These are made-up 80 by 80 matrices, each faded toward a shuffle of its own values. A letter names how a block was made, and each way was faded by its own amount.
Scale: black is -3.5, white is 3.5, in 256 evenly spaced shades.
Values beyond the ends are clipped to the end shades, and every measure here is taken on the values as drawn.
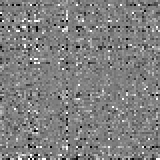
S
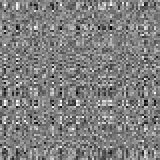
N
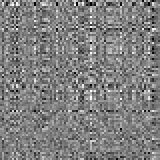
N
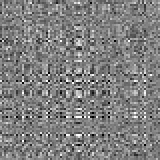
N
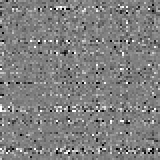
S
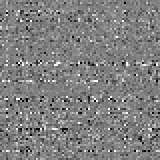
S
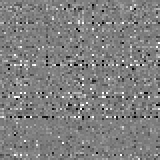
S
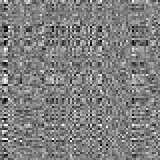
N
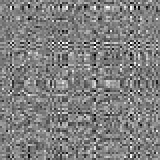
N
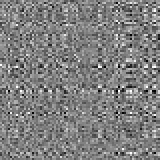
N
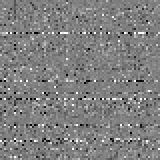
S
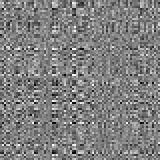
N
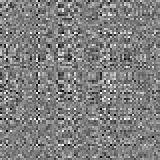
N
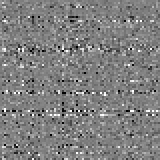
S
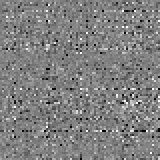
S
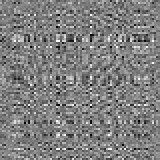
N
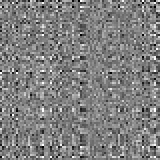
N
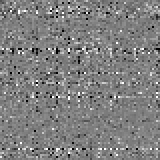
S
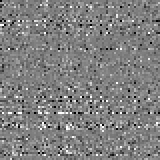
S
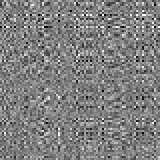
N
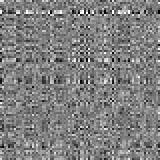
N
